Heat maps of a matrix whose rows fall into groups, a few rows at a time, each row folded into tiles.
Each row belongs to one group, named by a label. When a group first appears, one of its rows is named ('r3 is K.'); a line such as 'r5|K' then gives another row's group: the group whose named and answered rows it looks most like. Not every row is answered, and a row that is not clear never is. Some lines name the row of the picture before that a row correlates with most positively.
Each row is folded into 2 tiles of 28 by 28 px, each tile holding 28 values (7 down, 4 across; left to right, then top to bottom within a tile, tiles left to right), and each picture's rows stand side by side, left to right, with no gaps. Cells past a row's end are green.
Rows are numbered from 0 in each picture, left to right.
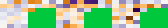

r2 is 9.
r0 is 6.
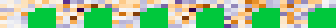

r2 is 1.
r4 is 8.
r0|1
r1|9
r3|9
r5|6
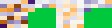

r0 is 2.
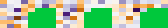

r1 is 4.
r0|4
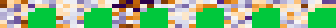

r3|4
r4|4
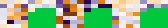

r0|2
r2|1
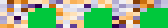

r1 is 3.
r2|8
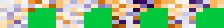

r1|1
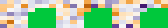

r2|3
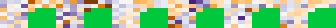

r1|6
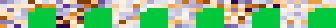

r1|8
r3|6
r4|9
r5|6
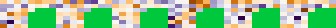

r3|8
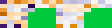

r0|3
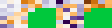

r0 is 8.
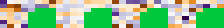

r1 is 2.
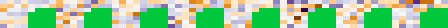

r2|1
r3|8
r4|4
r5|9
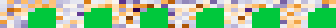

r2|9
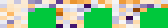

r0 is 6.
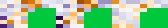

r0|8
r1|8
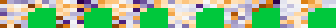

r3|3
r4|4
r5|8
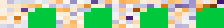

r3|4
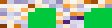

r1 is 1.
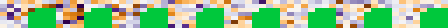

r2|1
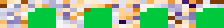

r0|4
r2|2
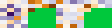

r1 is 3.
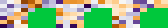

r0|8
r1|3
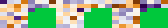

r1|9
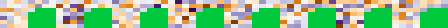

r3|9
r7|6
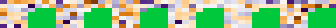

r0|3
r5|9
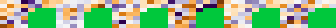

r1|4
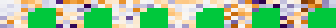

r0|8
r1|3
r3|3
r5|8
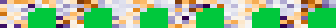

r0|3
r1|8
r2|8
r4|8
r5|8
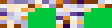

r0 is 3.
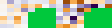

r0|9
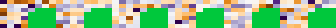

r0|3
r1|2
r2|9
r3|2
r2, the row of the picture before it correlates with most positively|0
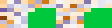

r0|1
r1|2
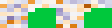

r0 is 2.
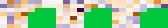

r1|9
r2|1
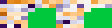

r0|3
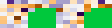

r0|9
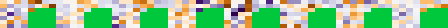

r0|6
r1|8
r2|8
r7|6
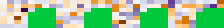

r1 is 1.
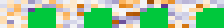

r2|1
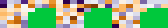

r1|9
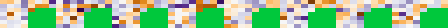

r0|4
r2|8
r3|4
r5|1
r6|1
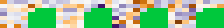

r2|8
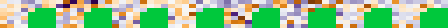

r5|6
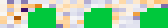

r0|9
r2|1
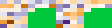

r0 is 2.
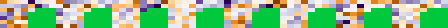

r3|1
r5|4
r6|2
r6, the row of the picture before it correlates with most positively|1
